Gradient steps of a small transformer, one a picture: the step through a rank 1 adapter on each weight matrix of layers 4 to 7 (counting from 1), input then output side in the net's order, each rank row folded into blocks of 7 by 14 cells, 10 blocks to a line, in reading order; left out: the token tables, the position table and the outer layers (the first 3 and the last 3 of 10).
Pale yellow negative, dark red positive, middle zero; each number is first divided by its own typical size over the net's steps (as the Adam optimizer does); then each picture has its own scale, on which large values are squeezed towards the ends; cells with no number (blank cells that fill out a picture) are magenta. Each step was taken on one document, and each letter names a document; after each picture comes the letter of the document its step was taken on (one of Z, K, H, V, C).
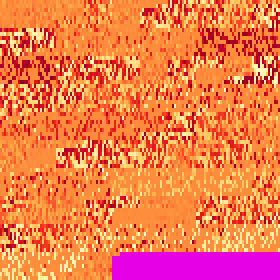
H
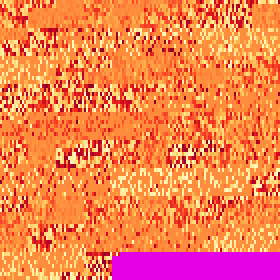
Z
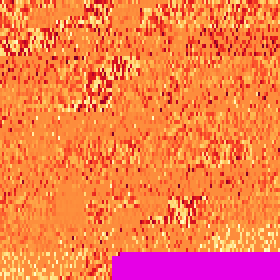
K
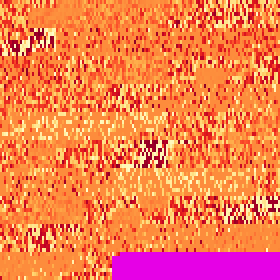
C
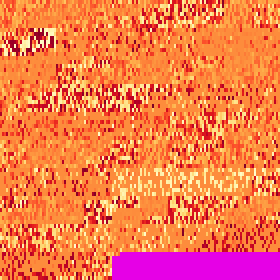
C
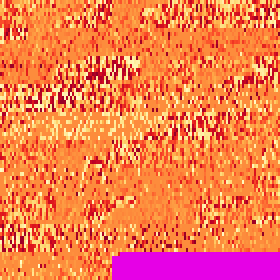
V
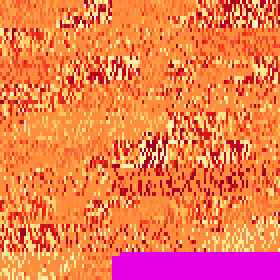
H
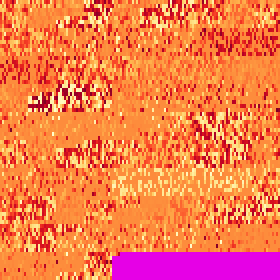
K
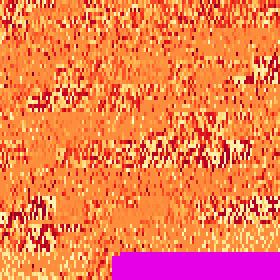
C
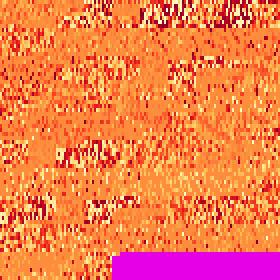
C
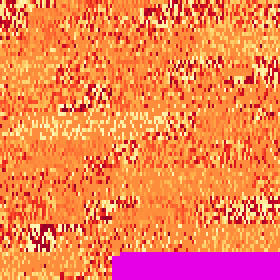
V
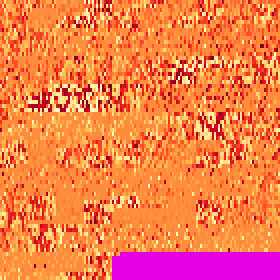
K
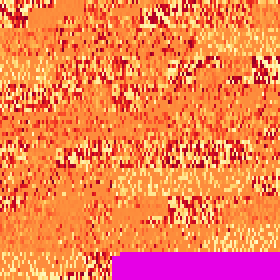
Z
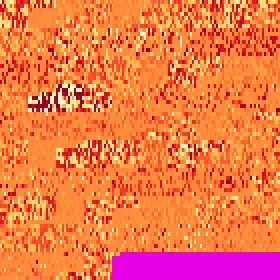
K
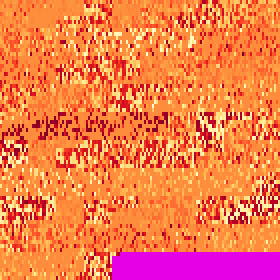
Z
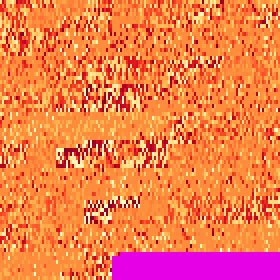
K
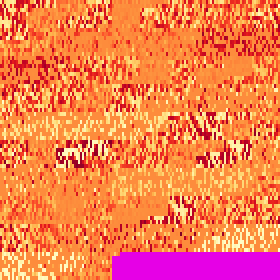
V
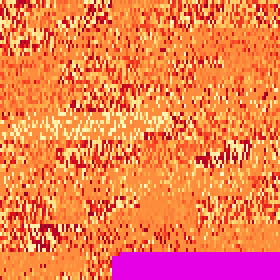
V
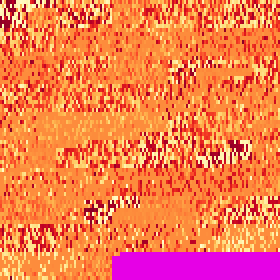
H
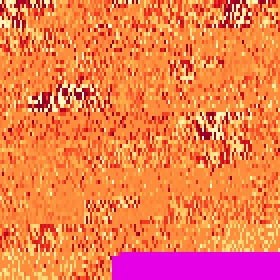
K
